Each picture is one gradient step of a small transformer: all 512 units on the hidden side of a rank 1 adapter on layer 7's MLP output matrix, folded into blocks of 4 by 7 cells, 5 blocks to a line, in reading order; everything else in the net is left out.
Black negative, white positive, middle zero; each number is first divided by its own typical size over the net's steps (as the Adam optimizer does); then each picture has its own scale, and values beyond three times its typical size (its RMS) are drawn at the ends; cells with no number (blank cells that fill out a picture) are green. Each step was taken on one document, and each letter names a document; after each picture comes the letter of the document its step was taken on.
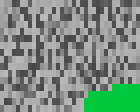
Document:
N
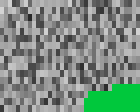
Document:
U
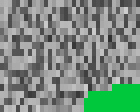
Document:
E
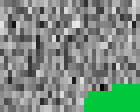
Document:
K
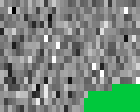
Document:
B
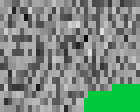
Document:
B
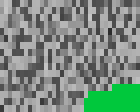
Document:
N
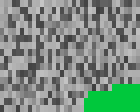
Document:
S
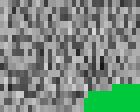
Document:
E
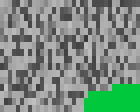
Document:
K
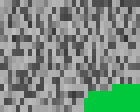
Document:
K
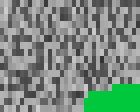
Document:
E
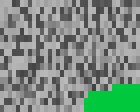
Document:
S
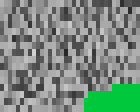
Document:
K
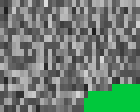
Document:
E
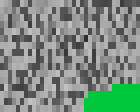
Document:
K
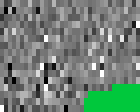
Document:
B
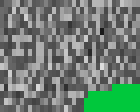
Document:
B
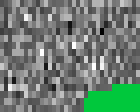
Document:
B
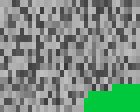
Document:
S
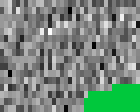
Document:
U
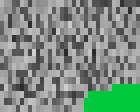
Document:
K
